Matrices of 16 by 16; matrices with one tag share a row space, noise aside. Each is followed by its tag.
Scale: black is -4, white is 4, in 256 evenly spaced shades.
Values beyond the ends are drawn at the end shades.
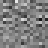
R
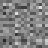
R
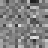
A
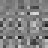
A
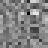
A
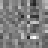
A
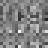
A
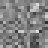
A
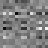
R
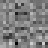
R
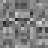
R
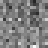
A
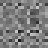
A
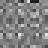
A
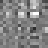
A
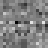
R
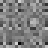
A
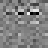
A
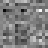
R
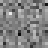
A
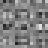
R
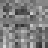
R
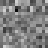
R
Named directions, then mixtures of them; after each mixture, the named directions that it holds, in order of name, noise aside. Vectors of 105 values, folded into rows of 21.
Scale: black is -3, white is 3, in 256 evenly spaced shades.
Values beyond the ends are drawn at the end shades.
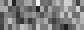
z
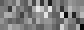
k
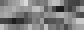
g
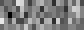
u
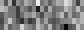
z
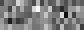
g, k, u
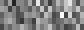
k, z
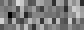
u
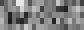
g, u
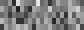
k, u, z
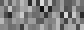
k, u, z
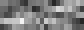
g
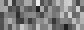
z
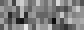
g, u, z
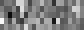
u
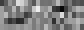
g, k, u
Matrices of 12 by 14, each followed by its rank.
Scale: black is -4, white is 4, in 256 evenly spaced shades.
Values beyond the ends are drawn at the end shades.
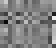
two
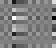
one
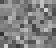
full rank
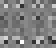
two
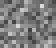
full rank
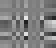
one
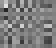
two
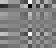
one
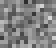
full rank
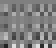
one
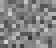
full rank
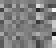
two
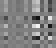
one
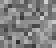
full rank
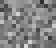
full rank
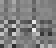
two
